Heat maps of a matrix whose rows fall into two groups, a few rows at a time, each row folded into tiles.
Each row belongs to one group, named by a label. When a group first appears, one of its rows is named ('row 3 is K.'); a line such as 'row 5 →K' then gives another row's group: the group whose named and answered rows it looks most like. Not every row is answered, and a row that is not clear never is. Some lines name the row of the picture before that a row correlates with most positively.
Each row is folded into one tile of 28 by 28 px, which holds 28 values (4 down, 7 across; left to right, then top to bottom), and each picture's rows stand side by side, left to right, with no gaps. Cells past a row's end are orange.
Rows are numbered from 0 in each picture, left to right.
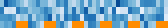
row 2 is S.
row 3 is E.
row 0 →E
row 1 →S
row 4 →E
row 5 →S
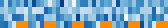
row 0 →S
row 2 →E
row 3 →S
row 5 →S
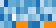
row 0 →E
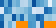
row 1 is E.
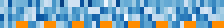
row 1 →S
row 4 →E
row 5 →E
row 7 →E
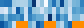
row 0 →S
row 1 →E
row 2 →E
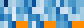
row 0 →E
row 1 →E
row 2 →E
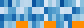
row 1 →E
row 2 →E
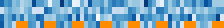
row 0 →S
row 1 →E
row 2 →E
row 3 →E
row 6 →S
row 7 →S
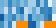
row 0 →S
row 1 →S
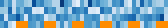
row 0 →S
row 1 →E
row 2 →E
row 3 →E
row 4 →S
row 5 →S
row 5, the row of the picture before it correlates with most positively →1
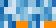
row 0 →E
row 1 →S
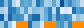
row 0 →S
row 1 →S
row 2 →E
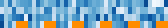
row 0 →S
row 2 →S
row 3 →S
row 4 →E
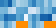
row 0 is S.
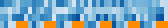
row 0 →S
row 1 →S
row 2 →S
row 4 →S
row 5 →S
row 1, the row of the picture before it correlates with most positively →0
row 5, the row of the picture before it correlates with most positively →1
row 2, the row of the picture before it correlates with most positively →1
